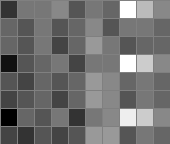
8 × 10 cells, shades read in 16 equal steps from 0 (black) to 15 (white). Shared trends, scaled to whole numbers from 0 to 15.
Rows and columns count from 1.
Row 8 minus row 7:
4 -3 0 -3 2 2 1 -9 -5 -2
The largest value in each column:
6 7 7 8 6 9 9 15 12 8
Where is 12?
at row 4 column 9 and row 7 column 9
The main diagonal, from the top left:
3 5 7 7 6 9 8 5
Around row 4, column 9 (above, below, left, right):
6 7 15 8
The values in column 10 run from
6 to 8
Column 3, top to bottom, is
7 7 7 6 6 6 5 5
